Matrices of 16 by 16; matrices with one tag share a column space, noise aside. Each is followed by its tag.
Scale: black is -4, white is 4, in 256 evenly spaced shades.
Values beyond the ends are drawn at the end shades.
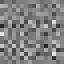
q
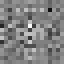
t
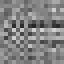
t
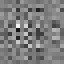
t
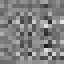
q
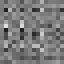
t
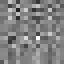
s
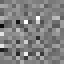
q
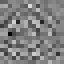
q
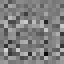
q
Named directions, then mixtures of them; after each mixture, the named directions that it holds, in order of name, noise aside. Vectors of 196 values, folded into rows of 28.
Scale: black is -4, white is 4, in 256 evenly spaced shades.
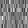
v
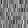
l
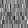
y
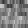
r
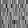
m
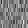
l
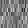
l, v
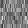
v, y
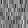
l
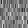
l, y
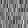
l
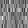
v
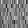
m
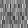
y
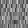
m, v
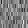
l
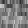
r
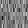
l, v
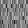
m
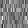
v, y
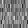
y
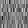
v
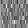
m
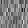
l, v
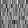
m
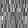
v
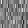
l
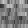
r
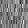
l, y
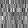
v
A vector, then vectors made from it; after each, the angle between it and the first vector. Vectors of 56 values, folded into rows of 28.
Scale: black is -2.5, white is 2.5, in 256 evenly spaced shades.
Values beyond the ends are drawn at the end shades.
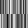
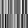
orthogonal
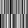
nearly opposite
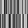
partly opposed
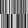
nearly parallel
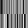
partly aligned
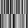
nearly opposite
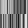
orthogonal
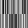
orthogonal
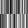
nearly opposite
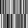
nearly parallel
